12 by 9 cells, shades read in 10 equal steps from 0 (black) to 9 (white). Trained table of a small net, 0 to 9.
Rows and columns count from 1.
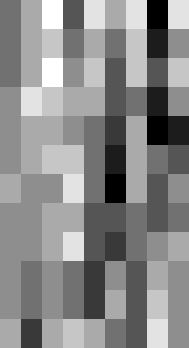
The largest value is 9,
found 2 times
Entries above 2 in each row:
8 8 9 8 6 8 8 9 8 8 8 8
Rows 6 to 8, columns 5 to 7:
4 1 6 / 4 0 6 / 3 3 4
